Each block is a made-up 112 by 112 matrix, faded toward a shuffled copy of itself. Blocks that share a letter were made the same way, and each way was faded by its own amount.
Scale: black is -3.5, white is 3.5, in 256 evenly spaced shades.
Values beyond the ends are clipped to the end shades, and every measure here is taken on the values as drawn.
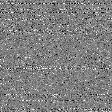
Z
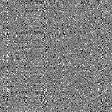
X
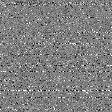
Z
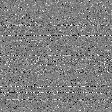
Z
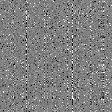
X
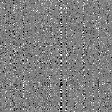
X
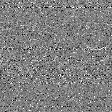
Z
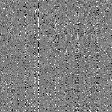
X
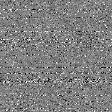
Z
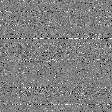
Z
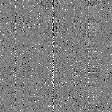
X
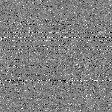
Z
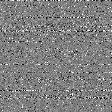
Z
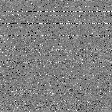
Z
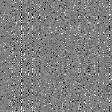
X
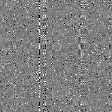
X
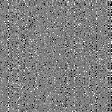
X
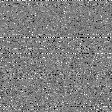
Z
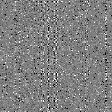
X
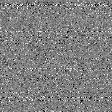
Z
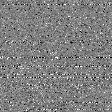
Z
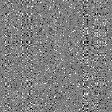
X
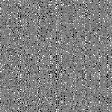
X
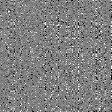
X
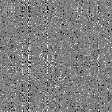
X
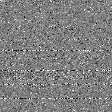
Z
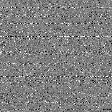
Z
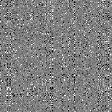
X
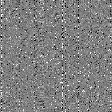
X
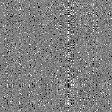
X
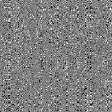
X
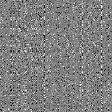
X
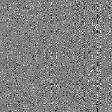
X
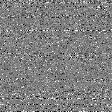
Z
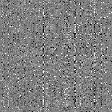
X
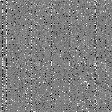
X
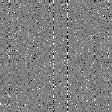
X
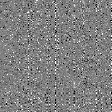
X
